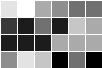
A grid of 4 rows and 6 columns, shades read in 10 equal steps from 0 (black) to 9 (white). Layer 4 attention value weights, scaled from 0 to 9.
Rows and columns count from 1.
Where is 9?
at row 1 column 2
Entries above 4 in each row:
4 2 3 3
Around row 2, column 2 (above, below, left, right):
9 1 2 4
